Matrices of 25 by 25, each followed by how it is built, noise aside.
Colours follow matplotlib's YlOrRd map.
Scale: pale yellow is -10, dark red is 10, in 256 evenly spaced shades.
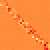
banded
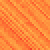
Toeplitz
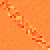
banded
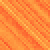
Toeplitz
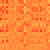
low rank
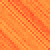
Toeplitz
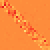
banded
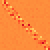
banded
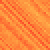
Toeplitz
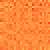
low rank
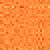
low rank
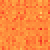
low rank
